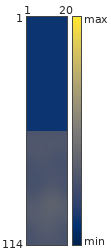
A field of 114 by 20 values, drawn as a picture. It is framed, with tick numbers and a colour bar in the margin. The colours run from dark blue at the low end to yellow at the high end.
It is made of 2 by 1 panels. Panel 1,1: very low, flat. Panel 2,1: low, smooth, faint in contrast.
